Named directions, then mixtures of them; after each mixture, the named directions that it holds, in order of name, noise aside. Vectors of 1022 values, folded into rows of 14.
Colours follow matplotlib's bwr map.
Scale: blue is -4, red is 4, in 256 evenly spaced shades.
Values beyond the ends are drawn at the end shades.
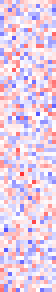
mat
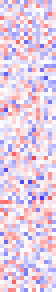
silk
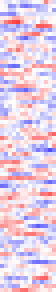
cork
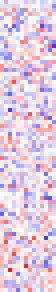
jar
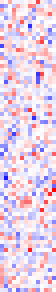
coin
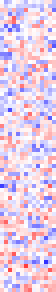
cork, jar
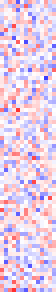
mat, silk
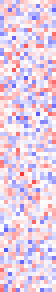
mat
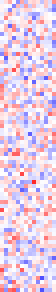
mat, silk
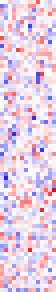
coin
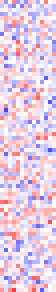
cork, mat, silk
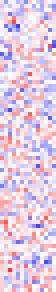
cork, jar, silk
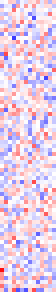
coin, mat, silk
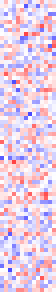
cork, jar, silk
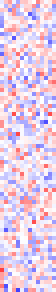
coin, mat
